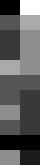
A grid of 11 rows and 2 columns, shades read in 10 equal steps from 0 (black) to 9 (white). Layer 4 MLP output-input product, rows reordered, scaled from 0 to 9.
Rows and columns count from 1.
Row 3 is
2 5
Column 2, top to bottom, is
9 6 5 5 5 3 2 2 2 0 1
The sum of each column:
32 40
